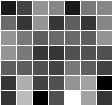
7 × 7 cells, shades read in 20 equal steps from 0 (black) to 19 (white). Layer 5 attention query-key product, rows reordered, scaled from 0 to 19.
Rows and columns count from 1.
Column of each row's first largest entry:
3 3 1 1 5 2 5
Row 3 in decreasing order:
11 11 9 8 8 7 7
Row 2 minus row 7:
4 -10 11 -2 -12 -8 6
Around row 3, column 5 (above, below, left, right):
7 6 8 7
